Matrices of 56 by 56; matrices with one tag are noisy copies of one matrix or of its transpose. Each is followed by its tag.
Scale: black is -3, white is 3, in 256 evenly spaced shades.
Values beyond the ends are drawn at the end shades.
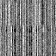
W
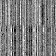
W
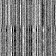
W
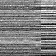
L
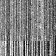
L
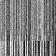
L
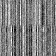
W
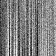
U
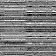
W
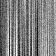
U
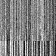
L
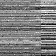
L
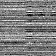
W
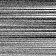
U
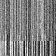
L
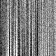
U
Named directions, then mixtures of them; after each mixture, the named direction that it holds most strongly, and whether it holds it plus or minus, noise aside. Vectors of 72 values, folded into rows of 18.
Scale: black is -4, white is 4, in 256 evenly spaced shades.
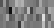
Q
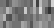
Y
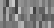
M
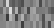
Q, minus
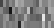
Q, plus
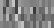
M, plus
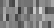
M, minus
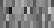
Q, plus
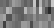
Y, plus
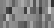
Y, minus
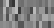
M, minus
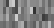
M, plus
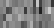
Y, minus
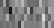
Q, plus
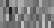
Q, plus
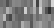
Y, plus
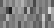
Q, plus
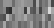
Y, minus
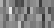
Q, minus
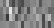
Q, minus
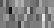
Q, plus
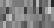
Y, minus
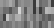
Y, minus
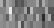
Q, minus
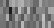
Q, plus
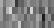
Q, minus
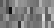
Q, plus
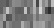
Y, plus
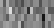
Q, minus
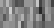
Q, minus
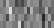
Q, minus
